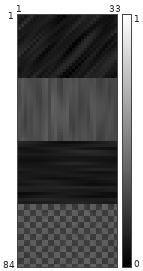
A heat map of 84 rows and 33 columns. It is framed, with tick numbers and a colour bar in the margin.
It is made of 4 by 1 panels. Panel 1,1: very low, slanting up to the right, faint in contrast. Panel 2,1: low, streaked downward, faint in contrast. Panel 3,1: very low, streaked across, faint in contrast. Panel 4,1: low, checkered.
